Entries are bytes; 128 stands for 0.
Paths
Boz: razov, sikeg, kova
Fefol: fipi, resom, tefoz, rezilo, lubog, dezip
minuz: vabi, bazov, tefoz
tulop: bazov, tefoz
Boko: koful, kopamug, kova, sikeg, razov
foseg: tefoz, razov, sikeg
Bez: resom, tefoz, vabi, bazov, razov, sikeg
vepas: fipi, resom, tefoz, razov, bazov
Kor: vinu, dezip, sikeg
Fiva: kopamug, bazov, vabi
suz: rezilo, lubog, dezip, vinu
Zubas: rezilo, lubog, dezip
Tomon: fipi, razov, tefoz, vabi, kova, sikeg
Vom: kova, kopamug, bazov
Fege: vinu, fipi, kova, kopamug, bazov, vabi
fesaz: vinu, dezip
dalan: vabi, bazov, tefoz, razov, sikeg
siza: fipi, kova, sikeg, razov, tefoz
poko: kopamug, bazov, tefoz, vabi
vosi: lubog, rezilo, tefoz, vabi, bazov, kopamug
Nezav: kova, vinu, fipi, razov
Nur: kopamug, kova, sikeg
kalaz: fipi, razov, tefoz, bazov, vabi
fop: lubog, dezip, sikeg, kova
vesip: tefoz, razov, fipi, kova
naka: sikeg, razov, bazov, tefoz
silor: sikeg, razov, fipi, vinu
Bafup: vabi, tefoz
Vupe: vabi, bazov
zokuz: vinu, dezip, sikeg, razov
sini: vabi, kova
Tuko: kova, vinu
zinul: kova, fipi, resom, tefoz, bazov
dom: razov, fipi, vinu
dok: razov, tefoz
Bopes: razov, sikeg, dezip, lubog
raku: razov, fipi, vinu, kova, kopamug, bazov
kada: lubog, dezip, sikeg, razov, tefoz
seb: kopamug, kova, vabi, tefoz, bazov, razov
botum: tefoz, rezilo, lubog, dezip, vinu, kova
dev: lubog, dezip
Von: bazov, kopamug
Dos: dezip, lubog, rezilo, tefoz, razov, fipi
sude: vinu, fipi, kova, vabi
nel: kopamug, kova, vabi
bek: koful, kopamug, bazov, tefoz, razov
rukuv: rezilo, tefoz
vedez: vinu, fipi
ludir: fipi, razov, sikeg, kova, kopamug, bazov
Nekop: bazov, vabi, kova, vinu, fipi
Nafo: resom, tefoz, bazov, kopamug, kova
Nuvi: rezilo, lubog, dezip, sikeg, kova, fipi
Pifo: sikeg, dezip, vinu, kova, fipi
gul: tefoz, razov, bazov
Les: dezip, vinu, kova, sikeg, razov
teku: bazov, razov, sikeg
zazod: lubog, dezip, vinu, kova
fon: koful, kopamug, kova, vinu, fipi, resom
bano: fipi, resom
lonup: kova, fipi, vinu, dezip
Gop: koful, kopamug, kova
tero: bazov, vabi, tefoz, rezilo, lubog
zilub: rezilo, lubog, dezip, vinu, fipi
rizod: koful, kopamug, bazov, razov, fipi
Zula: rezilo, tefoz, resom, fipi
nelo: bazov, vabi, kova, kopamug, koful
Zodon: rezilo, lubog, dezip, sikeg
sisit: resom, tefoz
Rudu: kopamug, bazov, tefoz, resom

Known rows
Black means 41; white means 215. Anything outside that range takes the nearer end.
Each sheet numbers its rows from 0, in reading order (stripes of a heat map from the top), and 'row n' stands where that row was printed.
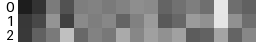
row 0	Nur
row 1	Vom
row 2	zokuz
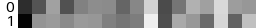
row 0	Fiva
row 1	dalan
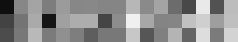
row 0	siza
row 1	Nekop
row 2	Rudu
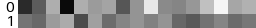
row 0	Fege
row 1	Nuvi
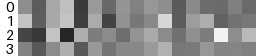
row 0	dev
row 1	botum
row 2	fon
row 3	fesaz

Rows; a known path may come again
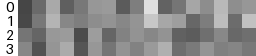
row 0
Vupe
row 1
dom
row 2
Nuvi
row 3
fesaz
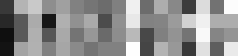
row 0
vepas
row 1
Fege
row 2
rizod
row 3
Bez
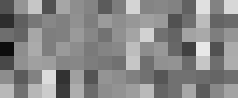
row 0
zinul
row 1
Les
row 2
lonup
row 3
siza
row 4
gul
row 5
Zodon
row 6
zilub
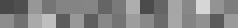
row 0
Von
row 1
rukuv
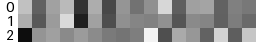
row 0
botum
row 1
Zubas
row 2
dalan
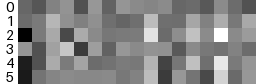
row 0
fop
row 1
tulop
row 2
seb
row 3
dev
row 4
bek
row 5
teku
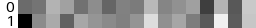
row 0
sisit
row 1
Tomon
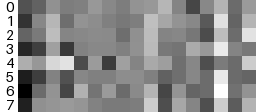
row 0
Pifo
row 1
vesip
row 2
bano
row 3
nel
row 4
Fefol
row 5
Nur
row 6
ludir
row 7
naka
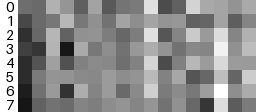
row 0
vosi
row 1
zokuz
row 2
poko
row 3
fon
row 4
Fiva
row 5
silor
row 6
raku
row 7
Boz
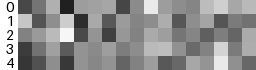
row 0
Nekop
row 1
suz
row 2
Dos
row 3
Nezav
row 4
Vom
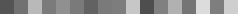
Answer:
Rudu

